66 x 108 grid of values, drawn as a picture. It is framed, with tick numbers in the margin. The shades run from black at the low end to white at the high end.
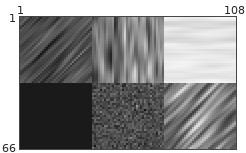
The table splits into 2 rows of 3 panels. Panel 1,1: low, slanting up to the right. Panel 1,2: middling, streaked downward, strong in contrast. Panel 1,3: very high, streaked across, faint in contrast. Panel 2,1: very low, flat. Panel 2,2: low, fine-grained. Panel 2,3: middling, slanting up to the right, strong in contrast.
